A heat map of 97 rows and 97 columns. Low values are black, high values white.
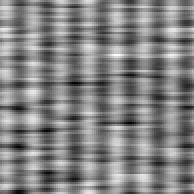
Average level on the scale: 50%. Histogram: bell-shaped. Stripes: upright, repeating 7 times. Lone odd cells: none.
